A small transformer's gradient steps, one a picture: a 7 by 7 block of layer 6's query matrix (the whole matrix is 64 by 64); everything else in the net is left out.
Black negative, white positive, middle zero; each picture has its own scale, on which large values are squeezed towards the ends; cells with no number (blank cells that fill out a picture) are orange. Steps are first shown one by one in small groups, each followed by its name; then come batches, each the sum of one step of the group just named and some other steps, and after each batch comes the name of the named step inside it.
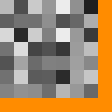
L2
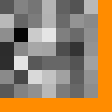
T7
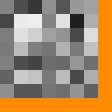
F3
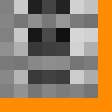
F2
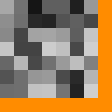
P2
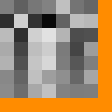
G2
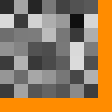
P2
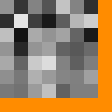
G2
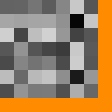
G2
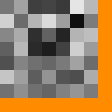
F2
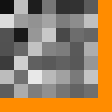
T7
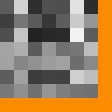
F2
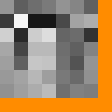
G2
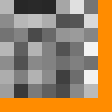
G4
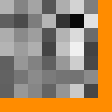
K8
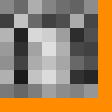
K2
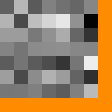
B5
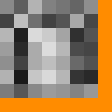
K2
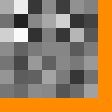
B5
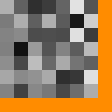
G4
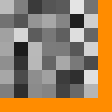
G4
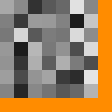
G4
